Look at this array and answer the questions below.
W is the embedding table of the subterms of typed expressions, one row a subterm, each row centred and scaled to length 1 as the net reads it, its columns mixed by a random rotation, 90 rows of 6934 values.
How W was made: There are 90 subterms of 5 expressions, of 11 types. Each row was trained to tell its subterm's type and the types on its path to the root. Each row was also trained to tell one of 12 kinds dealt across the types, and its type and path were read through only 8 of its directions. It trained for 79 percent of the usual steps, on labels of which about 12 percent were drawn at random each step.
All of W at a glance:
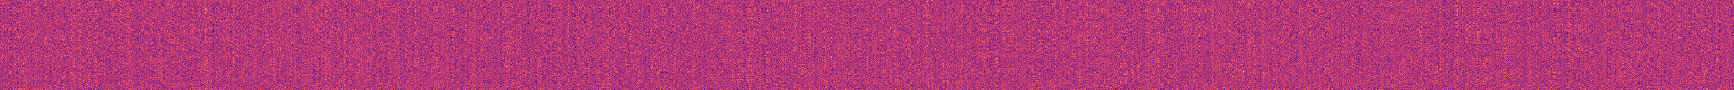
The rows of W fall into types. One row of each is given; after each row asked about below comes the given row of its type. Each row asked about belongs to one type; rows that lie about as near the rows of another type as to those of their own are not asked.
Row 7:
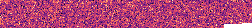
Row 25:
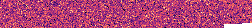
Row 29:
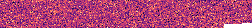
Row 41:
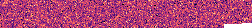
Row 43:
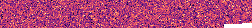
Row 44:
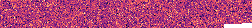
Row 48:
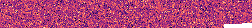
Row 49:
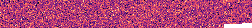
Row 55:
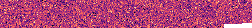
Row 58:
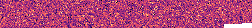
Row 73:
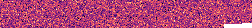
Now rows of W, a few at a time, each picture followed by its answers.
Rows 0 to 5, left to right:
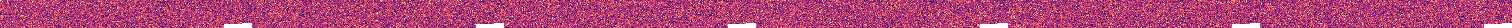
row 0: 44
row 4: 48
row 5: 55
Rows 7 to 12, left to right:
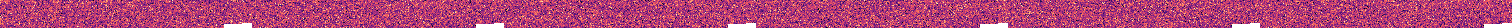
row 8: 43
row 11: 58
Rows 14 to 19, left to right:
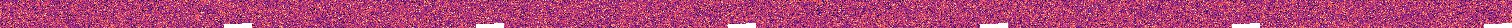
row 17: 43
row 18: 55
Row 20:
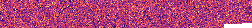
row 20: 44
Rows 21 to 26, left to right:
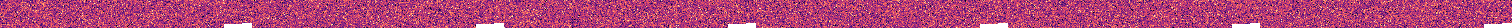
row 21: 55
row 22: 49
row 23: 58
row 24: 29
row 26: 49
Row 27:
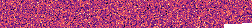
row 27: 44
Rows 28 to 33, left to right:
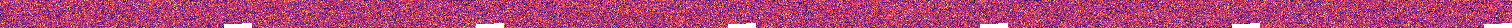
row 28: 41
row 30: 29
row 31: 43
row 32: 43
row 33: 25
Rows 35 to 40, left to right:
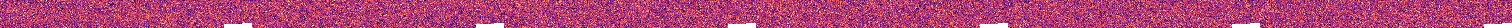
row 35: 49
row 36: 58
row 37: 44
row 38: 44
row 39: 48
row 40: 48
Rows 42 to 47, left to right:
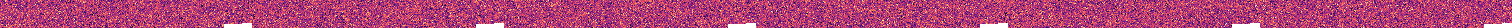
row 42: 48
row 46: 58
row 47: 7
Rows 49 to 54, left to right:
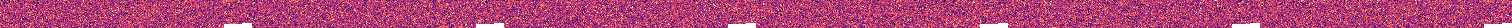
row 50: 49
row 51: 41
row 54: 49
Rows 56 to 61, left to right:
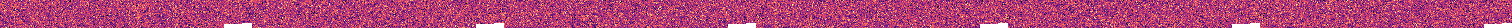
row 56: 44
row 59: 41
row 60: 43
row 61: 41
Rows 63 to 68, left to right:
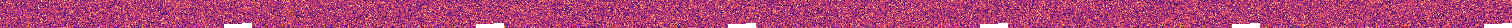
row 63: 49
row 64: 73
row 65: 43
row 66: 43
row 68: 25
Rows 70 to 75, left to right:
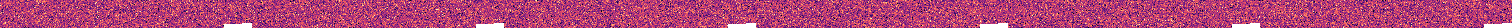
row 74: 49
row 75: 58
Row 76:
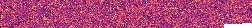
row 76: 44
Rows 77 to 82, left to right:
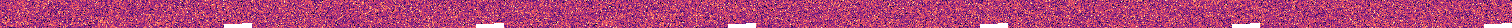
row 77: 58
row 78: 29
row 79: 58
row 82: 73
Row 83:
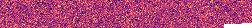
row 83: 7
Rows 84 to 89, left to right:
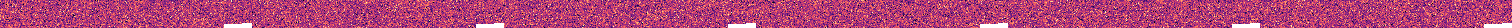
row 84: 48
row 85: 25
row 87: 7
